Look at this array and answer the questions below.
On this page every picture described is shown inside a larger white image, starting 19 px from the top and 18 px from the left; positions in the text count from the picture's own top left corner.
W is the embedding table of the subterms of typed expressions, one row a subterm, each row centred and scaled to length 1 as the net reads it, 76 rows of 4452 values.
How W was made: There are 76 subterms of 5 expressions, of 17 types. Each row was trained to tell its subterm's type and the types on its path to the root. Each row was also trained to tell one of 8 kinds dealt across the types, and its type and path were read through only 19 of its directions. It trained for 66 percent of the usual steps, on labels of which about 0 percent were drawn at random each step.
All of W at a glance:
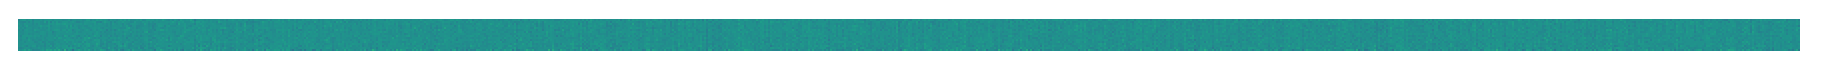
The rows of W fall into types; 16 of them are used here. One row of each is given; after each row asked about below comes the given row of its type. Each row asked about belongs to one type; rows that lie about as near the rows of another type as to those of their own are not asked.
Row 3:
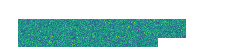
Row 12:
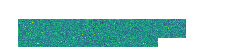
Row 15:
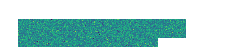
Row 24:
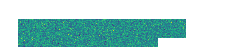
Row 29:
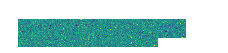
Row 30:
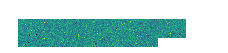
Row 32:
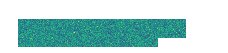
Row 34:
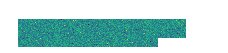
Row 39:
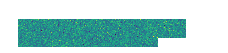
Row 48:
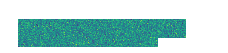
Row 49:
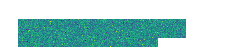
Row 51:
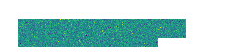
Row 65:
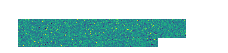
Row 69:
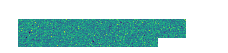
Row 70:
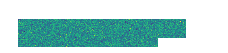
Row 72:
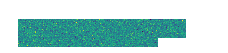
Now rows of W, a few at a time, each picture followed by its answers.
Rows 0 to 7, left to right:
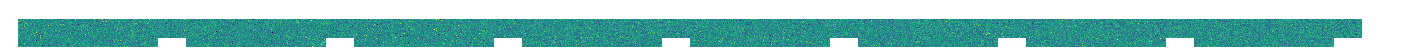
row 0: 34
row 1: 69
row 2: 34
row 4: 48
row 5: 3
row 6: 72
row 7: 49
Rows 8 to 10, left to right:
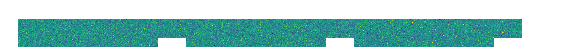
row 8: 29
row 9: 12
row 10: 70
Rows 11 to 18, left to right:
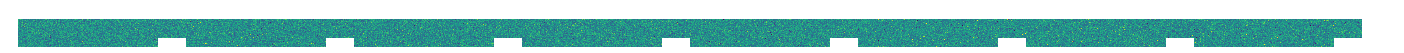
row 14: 29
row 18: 65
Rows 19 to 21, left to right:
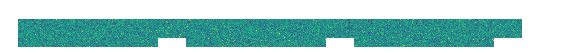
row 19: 32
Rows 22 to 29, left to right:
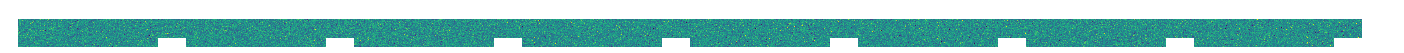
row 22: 49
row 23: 15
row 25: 3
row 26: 32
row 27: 3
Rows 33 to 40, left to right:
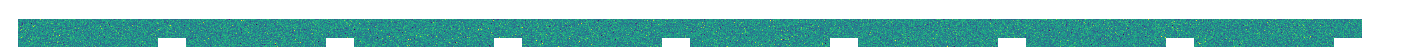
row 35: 3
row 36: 49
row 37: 32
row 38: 32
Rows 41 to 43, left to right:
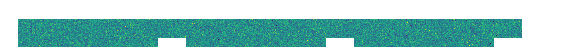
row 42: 29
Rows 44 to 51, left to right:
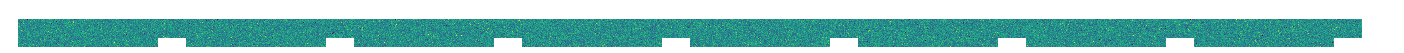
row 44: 72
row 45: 72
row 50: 70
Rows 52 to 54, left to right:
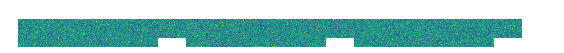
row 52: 29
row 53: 49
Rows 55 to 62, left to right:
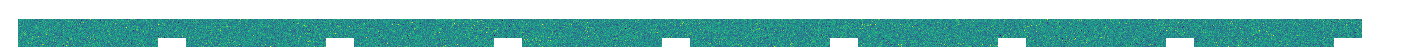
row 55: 65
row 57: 32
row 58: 15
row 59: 69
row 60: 72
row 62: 72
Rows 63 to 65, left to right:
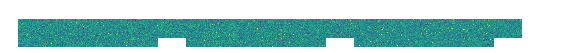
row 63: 70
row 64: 51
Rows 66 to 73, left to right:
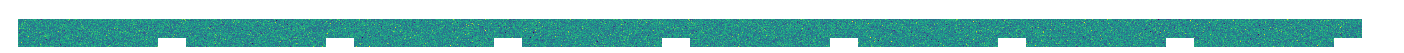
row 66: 51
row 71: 49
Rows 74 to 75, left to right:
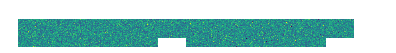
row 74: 29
